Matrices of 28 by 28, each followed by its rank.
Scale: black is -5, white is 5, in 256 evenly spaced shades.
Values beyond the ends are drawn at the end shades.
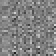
five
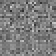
five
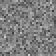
full rank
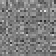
five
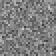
full rank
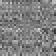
five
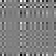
one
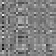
three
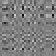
three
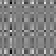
one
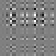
one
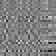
three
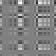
one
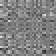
three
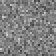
full rank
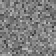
full rank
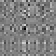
three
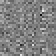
five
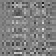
three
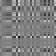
one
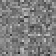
five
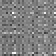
three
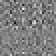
five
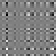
one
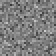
full rank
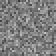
full rank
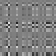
one
